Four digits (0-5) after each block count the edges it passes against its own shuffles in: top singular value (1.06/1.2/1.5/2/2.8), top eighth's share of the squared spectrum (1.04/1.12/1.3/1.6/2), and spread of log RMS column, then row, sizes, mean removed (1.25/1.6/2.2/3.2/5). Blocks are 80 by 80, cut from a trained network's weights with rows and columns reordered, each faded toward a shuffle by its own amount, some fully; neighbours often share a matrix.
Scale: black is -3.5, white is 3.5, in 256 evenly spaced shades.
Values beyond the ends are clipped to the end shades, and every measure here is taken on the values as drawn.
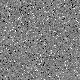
0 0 0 0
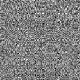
4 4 2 2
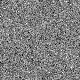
0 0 0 0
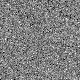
0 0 0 0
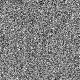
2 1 0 0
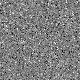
1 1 0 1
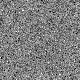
0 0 0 0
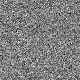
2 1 0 0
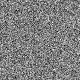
0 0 0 0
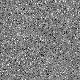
1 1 0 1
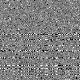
4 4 1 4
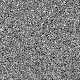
1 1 0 0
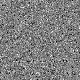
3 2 0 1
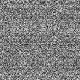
3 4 1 1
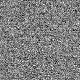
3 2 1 0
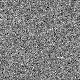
1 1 0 0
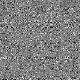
3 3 0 3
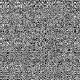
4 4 2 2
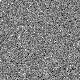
1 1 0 0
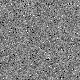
1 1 0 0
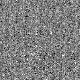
2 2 0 1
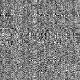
3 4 1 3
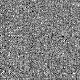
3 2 0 1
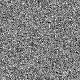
2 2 0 0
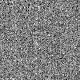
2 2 0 0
